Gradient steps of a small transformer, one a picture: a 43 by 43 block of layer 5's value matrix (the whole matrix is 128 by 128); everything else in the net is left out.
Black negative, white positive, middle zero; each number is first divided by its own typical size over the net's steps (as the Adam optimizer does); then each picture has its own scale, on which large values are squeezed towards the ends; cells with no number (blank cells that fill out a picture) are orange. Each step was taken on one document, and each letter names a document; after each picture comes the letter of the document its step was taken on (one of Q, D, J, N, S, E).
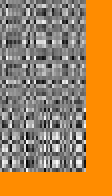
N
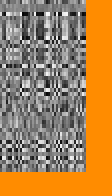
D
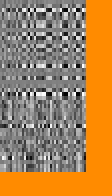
N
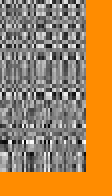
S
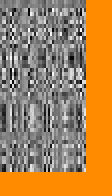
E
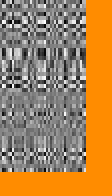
E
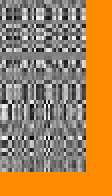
S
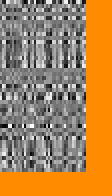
S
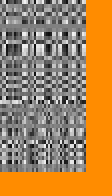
D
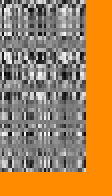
D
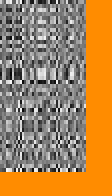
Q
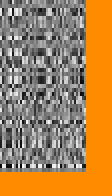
D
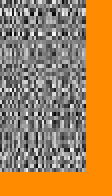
D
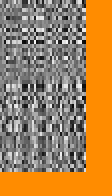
Q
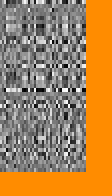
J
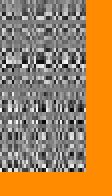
J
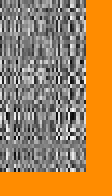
Q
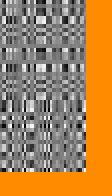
E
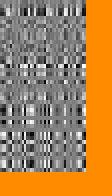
J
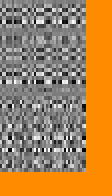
N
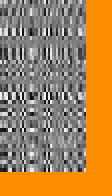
E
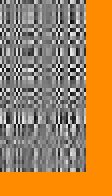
Q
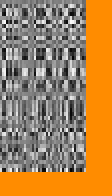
E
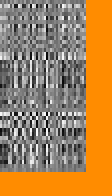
S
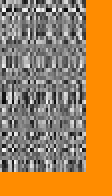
S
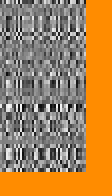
Q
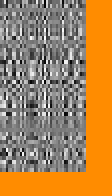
N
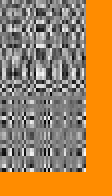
N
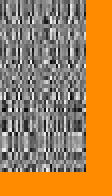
Q
